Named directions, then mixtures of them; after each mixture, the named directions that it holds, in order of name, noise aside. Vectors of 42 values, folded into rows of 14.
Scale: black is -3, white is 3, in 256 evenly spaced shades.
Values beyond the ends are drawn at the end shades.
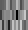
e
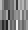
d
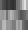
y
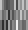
d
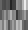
e, y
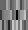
e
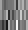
d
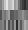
d, y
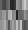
e, y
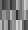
e, y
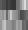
y
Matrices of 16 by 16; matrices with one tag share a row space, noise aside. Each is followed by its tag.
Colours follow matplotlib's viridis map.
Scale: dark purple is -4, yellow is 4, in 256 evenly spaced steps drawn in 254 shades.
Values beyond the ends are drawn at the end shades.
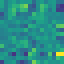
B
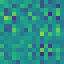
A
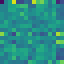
B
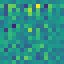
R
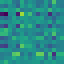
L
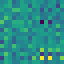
A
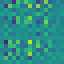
R
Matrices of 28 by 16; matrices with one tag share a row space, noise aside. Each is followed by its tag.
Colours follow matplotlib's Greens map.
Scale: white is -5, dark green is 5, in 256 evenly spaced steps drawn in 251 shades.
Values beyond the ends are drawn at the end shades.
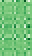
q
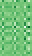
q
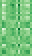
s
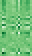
s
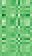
s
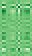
s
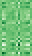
s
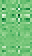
s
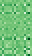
q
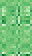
s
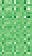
q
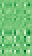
q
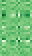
s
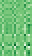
q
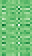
s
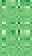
s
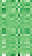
s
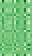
q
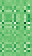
q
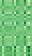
q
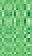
q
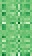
s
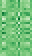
s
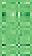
s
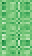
s
